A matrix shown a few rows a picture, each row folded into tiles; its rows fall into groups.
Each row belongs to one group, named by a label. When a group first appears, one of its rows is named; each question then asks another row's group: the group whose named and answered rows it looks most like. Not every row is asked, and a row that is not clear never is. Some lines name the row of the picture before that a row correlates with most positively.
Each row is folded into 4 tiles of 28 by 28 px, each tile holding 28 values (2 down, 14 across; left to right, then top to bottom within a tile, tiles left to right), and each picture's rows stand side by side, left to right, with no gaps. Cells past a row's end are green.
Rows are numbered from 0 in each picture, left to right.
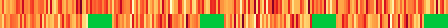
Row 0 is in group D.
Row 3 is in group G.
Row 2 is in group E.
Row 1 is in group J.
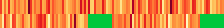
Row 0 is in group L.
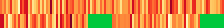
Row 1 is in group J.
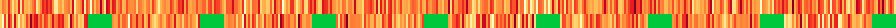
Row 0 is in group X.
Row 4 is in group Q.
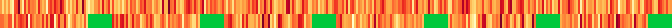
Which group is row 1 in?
D
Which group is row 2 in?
L
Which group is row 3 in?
L
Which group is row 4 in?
Q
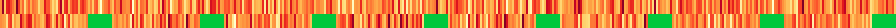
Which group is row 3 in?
X
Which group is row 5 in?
Q
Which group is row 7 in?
D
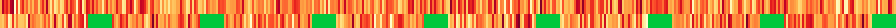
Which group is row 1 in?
G
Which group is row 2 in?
Q
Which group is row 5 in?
D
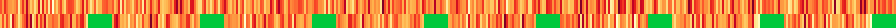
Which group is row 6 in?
D
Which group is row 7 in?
D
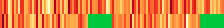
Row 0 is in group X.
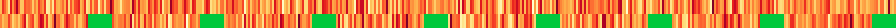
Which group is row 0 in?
G
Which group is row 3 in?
E
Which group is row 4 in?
L
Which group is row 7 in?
Q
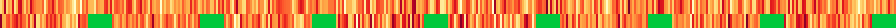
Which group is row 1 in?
G
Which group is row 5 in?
X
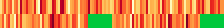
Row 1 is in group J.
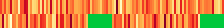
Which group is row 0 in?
E
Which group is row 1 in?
X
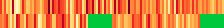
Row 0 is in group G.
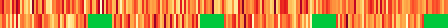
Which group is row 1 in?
X
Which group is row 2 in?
D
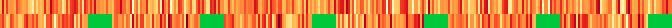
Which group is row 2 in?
L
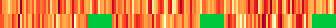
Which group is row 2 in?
L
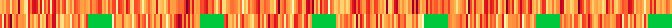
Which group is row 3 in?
D
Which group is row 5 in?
Q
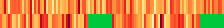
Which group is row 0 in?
G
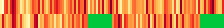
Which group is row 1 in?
X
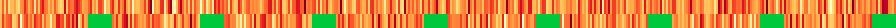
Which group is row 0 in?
L
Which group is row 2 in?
L
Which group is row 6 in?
Q
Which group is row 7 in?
X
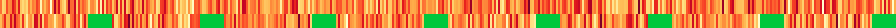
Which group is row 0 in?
Q
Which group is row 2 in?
Q
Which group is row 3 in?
E
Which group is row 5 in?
G
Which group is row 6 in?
D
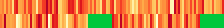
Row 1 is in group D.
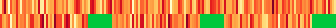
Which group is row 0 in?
G
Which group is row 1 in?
J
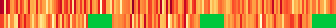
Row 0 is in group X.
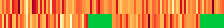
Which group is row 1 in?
X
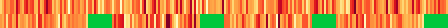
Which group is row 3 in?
D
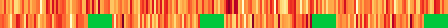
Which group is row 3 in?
J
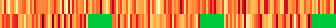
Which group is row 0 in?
X
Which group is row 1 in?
X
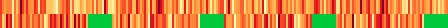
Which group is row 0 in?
Q
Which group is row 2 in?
G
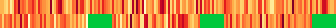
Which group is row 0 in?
D
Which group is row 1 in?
E
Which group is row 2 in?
X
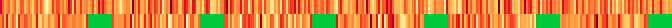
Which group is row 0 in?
X
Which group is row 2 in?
X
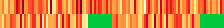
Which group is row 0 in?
D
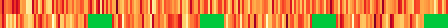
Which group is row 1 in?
G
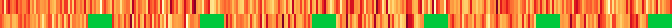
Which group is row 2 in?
X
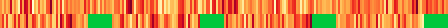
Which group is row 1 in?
G
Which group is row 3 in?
D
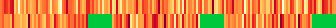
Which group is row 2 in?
J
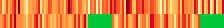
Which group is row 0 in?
Q
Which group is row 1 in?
G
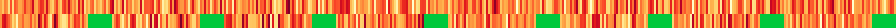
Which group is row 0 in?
L
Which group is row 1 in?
L
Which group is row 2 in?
L
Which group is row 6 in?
J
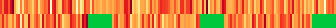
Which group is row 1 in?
Q
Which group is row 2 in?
Q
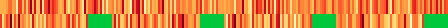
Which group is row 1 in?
E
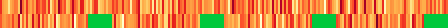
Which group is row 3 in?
G
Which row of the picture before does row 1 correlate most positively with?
1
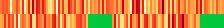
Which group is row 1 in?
E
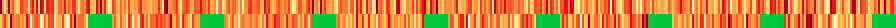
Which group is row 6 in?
J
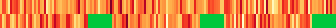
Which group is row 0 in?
G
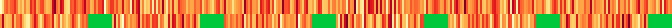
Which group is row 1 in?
E
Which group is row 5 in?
G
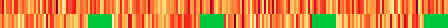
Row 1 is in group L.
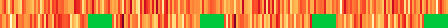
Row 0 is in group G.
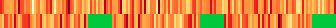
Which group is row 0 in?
Q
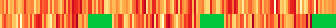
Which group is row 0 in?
L
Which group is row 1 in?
L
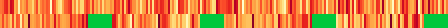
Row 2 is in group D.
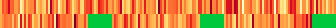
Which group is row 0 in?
J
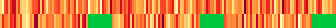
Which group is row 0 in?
Q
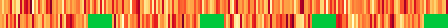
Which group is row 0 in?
E
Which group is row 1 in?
E
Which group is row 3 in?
L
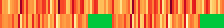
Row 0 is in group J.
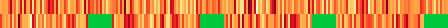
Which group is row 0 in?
E
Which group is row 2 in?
E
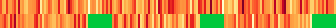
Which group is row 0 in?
Q
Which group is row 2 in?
D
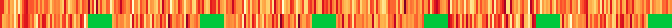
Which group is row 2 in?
J
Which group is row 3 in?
X
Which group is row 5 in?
E
